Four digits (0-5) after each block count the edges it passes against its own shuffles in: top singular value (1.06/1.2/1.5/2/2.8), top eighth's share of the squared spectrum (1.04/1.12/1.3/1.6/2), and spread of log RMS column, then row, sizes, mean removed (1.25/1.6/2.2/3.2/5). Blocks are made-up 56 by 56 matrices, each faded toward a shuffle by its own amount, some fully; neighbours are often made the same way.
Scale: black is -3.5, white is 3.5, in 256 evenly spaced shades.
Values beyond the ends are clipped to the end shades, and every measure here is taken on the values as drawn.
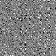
3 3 2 1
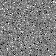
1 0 0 0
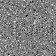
2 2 0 0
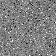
0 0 0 0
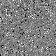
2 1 0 0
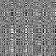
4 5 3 3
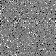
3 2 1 1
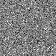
0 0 0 0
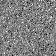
0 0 0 0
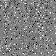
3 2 1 1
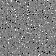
1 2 0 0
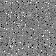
2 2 0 0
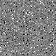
3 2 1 1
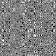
4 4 3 2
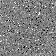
0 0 0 0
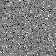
2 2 1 0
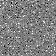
2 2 0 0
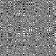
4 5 3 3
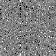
3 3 1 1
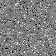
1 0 0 0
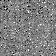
2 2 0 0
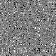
3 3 2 2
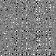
3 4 3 2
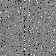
3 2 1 0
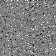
2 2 0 0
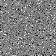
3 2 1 1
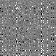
4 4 3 2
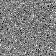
2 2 0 0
